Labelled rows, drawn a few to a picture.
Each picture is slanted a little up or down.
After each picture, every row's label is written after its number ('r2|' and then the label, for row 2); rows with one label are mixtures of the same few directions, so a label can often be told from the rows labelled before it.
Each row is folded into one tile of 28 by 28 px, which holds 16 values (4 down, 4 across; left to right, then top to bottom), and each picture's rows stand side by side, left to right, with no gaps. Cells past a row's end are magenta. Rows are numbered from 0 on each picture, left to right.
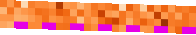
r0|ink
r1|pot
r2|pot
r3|pot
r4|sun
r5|pot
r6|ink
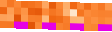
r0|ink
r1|ink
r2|pot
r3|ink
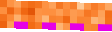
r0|ink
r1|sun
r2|ink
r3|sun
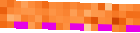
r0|sun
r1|ink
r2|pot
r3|ink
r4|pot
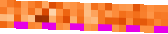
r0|ink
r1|sun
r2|ink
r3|pot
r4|ink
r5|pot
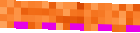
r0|sun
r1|ink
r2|ink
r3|sun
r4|ink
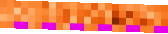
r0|pot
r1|ink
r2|ink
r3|sun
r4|pot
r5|pot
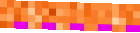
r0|ink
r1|sun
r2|ink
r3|pot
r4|pot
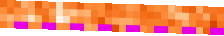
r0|ink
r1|pot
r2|pot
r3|sun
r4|ink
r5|pot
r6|pot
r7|ink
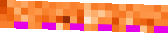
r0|pot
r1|sun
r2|ink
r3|pot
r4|sun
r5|ink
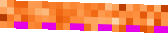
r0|pot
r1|pot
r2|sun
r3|ink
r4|sun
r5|ink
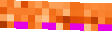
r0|ink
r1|sun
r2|ink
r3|ink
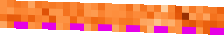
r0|ink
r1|pot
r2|sun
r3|ink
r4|ink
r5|ink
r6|pot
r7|ink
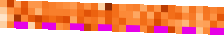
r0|sun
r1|ink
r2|ink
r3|ink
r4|sun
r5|ink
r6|ink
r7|sun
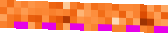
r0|sun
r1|ink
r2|sun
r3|pot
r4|pot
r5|pot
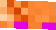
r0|pot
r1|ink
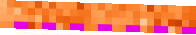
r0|pot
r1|ink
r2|ink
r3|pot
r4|sun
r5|sun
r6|ink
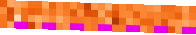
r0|ink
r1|ink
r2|pot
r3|pot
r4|pot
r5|ink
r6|ink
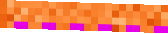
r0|sun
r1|sun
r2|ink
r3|sun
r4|ink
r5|sun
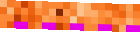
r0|ink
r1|sun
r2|sun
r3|pot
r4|ink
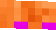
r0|ink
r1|pot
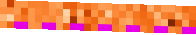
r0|sun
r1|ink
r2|ink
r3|sun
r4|sun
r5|pot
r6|pot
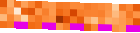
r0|pot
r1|sun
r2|pot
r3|ink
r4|pot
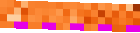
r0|sun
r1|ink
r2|ink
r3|pot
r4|ink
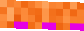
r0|ink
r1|ink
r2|ink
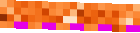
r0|pot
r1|pot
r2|sun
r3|pot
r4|sun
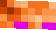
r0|pot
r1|ink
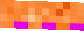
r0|pot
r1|pot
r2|sun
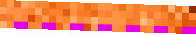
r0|ink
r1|pot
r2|ink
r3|ink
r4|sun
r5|pot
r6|ink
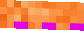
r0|sun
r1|pot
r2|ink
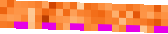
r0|sun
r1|sun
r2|ink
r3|pot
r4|sun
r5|ink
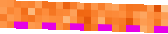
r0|sun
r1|sun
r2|sun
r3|sun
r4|ink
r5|ink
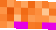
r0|ink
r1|pot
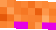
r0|pot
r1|ink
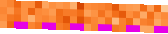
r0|ink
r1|sun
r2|ink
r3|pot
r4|pot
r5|ink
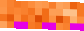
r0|ink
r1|sun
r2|pot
